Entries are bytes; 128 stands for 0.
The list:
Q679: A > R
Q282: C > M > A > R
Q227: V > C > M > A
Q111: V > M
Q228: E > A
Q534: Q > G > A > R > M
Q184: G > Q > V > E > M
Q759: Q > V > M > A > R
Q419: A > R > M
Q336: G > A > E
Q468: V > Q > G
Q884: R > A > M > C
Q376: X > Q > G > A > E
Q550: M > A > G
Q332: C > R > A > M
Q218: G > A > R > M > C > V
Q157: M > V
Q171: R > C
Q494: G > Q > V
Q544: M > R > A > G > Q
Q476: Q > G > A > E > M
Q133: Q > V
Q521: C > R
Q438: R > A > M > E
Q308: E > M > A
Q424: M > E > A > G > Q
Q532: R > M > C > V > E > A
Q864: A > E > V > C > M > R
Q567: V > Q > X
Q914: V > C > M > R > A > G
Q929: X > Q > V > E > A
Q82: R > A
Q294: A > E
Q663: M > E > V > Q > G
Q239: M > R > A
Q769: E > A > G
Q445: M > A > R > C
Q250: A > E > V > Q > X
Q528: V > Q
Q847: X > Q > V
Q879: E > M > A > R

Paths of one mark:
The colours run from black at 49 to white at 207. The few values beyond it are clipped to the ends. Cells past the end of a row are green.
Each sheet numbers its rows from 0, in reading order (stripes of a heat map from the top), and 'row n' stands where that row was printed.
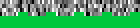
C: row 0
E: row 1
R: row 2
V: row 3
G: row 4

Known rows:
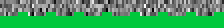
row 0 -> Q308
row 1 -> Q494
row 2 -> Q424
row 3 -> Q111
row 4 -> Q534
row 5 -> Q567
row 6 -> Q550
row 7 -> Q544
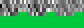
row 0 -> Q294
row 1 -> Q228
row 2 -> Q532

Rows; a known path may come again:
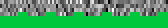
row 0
Q769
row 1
Q336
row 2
Q294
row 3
Q111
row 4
Q239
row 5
Q663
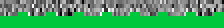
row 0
Q308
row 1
Q567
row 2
Q528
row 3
Q521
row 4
Q282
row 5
Q376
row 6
Q445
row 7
Q133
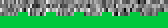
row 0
Q550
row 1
Q679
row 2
Q879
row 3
Q884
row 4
Q494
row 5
Q184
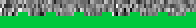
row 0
Q82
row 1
Q544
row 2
Q864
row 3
Q476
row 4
Q847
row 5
Q534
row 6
Q227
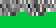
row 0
Q929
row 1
Q228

